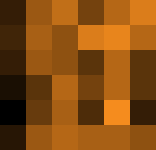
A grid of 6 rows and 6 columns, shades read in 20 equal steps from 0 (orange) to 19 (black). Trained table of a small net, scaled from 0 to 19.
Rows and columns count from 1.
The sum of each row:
43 36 59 61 64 48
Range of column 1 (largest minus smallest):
5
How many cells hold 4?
1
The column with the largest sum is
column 1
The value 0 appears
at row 5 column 5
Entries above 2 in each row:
5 4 6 6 5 6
